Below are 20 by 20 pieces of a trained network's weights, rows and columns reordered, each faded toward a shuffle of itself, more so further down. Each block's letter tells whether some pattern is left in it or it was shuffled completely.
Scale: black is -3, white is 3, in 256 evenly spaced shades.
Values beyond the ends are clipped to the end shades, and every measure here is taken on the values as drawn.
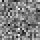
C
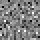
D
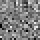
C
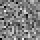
D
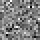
D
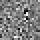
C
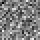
D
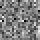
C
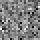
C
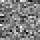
C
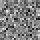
C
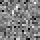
D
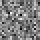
C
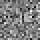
C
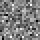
D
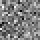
C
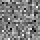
D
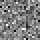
D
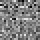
C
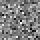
D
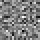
C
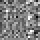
C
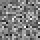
C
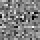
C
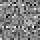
C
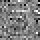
C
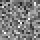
D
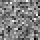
D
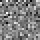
C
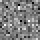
D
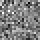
D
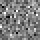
D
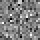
D
